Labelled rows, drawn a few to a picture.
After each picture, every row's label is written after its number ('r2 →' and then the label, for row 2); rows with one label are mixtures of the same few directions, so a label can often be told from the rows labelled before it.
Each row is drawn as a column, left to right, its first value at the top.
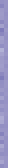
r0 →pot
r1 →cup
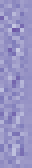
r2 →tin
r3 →tin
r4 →pot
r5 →cup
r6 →pot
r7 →cup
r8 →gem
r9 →pot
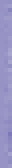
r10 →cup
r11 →tin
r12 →gem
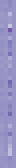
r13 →cup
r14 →gem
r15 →cup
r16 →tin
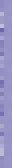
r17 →cup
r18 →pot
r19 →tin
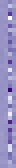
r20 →gem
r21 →pot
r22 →tin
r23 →pot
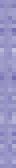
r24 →pot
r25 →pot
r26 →tin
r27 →pot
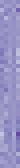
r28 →gem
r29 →tin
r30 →gem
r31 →gem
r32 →gem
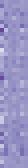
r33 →pot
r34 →cup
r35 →pot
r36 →tin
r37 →gem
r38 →cup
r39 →cup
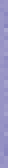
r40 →gem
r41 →cup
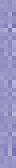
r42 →pot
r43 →cup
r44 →cup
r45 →cup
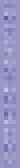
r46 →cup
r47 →tin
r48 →pot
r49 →tin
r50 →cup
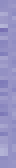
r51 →cup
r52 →cup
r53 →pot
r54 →tin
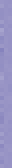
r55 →pot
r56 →pot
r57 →tin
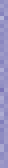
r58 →tin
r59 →tin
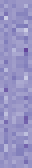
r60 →tin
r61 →tin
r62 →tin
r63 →pot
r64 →cup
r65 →cup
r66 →pot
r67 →tin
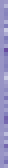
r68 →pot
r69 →pot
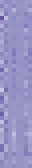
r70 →tin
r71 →tin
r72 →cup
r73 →gem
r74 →tin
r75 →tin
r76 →cup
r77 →gem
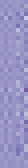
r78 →tin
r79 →tin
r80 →tin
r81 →gem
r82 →cup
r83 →tin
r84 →tin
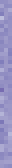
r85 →tin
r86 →pot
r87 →gem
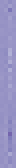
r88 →pot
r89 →gem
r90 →gem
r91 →tin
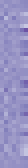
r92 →tin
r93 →tin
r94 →cup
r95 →tin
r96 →pot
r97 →cup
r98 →cup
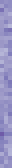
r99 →gem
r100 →pot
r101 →cup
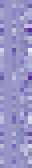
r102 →pot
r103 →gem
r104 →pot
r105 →pot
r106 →gem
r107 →tin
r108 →cup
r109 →pot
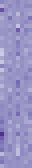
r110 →gem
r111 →gem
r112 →tin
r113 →tin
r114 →cup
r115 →cup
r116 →pot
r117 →tin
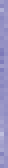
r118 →gem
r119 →cup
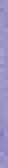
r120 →gem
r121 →cup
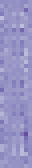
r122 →tin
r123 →pot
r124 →gem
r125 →cup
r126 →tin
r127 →cup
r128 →gem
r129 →cup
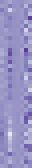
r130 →gem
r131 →cup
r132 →gem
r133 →gem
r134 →pot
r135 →pot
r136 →pot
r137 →tin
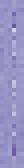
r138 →pot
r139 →gem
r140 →cup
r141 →cup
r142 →gem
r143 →gem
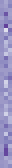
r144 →tin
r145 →cup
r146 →pot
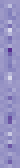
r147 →pot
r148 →pot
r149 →pot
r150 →tin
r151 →cup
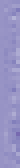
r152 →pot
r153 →gem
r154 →tin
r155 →tin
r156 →gem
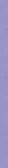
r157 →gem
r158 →pot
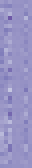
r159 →gem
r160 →pot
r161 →tin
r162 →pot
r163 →tin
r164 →pot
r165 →tin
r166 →tin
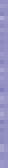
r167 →tin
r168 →tin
